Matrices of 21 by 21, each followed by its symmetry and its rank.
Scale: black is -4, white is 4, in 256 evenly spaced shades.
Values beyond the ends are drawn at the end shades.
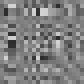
antisymmetric, rank two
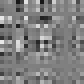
antisymmetric, rank two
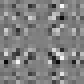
antisymmetric, rank two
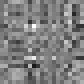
neither, rank three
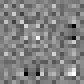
symmetric, rank three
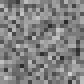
neither, full rank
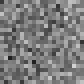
neither, full rank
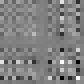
symmetric, rank two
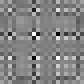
symmetric, rank two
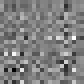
neither, rank three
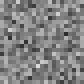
neither, full rank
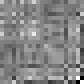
symmetric, rank three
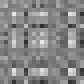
symmetric, rank two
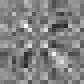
symmetric, rank three
